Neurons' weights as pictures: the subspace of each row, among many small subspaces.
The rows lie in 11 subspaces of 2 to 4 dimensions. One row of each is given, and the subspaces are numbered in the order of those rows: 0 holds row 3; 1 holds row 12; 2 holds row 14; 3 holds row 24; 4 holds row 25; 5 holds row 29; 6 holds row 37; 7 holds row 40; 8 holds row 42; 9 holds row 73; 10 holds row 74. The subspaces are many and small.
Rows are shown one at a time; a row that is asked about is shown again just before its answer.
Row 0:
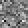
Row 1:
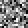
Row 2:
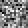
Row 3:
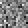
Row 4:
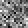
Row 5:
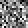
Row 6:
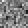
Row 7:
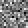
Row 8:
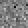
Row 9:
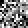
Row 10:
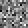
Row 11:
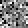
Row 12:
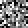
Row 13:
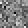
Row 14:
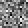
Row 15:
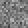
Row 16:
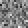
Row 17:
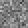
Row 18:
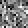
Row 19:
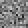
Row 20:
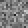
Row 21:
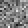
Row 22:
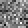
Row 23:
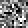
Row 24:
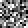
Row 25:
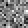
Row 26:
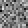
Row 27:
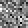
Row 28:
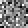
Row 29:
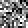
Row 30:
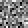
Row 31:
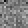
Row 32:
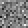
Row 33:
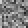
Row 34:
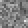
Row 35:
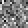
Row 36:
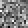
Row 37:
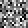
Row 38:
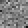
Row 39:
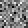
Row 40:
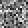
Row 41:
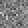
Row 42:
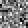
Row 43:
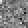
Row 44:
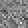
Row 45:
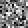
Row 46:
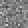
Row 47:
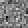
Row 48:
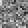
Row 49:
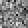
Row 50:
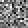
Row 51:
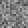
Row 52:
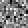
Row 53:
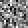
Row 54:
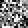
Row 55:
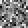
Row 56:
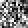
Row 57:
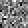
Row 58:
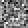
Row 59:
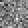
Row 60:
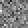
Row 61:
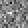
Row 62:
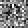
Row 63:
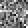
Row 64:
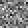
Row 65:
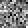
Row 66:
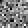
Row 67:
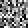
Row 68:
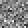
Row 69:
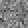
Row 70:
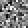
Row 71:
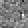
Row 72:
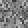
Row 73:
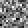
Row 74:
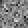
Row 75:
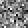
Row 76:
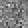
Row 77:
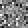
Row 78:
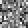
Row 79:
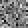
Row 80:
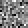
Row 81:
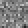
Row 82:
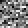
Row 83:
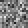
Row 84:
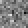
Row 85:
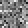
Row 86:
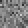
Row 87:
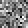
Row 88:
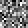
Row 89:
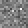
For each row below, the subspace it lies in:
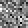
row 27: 2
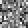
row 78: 8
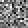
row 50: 5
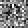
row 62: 5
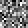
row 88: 6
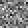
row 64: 2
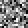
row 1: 9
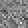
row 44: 4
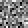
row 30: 6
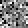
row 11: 1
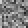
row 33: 8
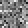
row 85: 7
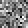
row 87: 5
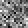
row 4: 4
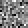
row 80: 6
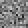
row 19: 5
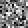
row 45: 5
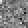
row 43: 8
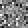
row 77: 1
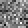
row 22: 4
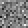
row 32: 2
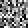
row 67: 6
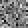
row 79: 1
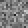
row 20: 4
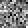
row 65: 4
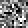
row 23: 5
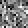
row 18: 3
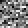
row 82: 1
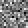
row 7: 0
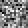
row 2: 1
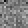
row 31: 3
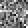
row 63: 4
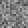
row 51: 3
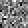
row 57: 6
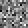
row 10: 6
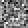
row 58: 9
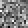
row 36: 2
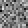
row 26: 0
